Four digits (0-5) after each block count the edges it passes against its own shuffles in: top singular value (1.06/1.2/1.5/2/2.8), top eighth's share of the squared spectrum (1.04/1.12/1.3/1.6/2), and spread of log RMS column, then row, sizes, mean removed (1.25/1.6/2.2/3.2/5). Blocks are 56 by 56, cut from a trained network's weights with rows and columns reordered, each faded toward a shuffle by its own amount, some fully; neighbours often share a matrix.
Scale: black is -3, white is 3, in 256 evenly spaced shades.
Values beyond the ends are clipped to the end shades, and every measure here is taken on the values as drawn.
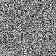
3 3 1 0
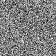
2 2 0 0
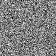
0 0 0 0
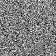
0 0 0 0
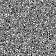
0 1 0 0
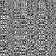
4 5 3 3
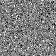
1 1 0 0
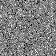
0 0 0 0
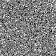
1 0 0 0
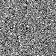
2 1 0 0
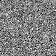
1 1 0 0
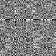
4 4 1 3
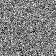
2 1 0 0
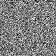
2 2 0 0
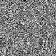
3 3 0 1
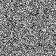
0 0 0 0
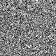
0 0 0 0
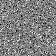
1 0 0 0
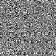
3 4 2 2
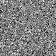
0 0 0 0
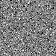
0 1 0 0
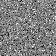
1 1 0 0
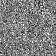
1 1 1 0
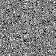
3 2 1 1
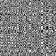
4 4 3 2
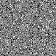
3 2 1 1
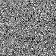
2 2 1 0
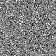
2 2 0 0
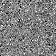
2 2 1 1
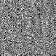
3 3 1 1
